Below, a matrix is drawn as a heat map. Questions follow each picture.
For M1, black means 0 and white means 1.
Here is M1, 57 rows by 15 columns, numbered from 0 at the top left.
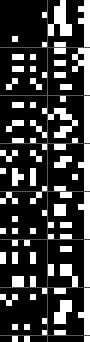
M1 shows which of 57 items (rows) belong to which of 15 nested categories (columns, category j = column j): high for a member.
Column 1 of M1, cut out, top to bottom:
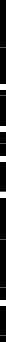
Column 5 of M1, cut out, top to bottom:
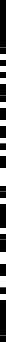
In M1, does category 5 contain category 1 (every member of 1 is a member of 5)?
no
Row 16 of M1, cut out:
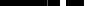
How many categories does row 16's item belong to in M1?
2
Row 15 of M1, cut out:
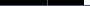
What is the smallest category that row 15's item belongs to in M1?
14
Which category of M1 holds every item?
14
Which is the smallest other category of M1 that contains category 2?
14
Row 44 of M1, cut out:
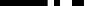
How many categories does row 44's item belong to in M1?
4
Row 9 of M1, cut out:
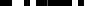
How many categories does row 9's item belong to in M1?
5
